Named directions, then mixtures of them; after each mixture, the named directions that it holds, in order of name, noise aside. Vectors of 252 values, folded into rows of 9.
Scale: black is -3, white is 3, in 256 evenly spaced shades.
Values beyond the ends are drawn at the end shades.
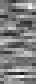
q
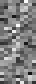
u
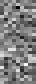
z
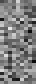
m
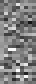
m, q, z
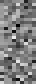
m, u, z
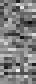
q, z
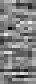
m, q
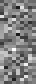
m, u, z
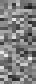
m, q, z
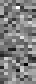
z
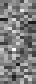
m, u, z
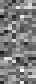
q, u, z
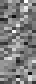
u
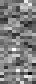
q, u, z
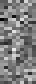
m, u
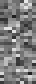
q, u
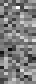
z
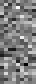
z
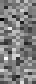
m, u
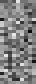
m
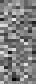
m, z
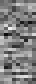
m, q, z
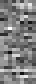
m, q, u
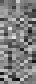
m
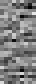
q, u, z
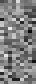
m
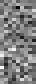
z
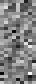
m, u
